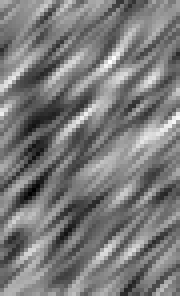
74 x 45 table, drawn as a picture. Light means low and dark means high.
Streaks slant up to the right. The values follow a bell shape. The ninth with the highest average is the middle left. No lone cell stands out from its neighbours. There is no overall slope.
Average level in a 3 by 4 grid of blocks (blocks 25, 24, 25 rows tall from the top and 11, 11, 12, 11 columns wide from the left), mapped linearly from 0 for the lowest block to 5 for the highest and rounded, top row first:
1101
5400
0422
